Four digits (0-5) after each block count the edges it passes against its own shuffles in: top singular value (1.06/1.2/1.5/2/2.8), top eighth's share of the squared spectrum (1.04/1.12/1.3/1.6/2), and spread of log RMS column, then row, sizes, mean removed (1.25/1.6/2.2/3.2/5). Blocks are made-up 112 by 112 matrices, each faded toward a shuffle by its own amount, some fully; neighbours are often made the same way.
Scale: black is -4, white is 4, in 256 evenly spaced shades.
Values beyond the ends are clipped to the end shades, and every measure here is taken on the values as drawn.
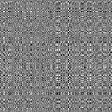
5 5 4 4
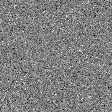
0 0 0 0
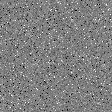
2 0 0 0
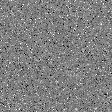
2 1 0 0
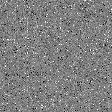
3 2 1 0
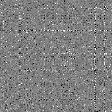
4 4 3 2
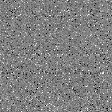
4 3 2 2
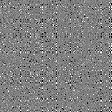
5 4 3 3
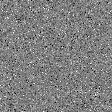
0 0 1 0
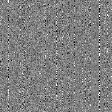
3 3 4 0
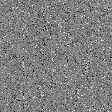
1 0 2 0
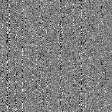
2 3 4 0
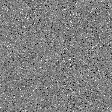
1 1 1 0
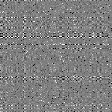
5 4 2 3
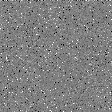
3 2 0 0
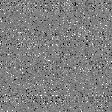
4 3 1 2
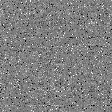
3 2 0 1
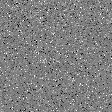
1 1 0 0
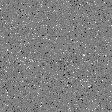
1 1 0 0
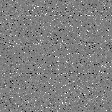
3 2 0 1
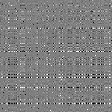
5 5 3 4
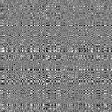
5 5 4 4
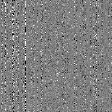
3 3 4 0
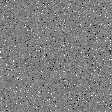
1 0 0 0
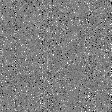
1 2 2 0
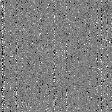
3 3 3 0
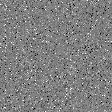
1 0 1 0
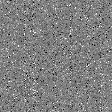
1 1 2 0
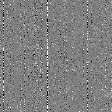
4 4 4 0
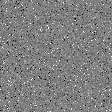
0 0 0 0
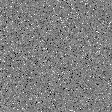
0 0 0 0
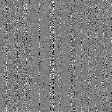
3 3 4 0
